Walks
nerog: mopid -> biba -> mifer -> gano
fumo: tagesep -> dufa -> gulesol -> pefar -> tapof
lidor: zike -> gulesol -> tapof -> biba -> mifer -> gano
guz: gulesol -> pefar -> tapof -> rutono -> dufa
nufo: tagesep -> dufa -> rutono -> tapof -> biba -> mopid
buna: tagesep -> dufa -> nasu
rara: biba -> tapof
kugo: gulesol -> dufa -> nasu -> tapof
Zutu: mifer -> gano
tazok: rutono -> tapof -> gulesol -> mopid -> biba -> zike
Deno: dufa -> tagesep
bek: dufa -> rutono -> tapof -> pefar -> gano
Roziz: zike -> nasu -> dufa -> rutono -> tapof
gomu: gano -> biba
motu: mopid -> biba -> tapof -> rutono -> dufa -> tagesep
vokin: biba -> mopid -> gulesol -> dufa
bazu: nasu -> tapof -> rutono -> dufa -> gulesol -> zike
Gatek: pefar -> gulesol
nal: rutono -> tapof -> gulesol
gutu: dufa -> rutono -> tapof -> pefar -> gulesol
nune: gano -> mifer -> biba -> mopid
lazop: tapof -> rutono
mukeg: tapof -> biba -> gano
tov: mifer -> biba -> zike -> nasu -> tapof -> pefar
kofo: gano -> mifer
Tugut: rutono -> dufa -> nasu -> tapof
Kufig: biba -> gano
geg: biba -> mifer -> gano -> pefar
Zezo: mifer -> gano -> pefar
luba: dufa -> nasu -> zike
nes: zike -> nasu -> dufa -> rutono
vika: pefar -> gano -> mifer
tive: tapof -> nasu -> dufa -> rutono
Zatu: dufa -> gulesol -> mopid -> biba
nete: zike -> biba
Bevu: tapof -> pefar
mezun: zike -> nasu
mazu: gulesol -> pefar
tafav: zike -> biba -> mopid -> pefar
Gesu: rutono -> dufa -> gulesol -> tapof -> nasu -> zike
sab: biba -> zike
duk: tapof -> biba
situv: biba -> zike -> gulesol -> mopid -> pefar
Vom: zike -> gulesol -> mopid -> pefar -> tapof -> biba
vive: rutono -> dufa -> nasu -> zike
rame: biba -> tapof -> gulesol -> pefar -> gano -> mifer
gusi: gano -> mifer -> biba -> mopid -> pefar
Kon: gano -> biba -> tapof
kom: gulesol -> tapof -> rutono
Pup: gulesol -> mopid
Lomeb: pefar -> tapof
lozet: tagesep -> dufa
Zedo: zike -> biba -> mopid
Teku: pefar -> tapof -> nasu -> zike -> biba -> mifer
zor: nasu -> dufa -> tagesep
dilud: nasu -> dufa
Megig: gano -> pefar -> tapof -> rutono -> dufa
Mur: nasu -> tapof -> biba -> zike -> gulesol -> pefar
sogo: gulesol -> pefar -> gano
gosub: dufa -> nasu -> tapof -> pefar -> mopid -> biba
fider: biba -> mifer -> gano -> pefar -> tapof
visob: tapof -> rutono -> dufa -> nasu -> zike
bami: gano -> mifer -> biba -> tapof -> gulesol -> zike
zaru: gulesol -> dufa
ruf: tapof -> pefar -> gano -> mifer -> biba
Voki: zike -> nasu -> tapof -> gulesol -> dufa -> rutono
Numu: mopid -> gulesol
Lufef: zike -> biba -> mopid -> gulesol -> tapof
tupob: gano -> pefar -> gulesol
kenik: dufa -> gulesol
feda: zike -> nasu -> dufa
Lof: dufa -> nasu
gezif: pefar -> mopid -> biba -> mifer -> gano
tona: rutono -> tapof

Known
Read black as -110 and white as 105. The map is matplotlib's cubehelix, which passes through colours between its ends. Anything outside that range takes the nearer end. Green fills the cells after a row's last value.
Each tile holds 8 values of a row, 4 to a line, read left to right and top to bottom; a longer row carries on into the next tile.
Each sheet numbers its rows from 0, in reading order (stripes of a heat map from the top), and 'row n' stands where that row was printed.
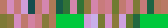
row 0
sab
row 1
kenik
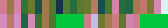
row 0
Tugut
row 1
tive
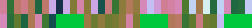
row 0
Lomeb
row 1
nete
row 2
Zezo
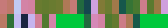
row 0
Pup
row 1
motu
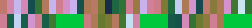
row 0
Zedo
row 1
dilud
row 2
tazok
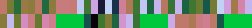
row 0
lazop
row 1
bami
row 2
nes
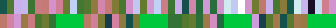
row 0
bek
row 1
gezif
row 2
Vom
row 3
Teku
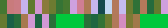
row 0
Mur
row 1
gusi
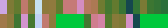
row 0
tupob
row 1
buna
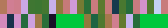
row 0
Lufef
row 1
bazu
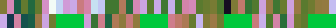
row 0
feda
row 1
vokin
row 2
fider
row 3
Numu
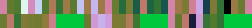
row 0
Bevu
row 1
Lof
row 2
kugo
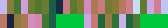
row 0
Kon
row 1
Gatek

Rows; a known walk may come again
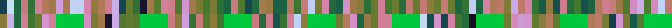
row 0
gosub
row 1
kugo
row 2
tona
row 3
lozet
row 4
vive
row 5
Roziz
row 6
Lof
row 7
gezif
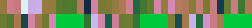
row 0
mazu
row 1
nerog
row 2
kofo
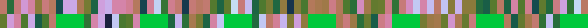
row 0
mukeg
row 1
sogo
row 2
duk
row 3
zor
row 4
visob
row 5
geg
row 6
bazu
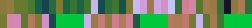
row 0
buna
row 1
nes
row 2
fider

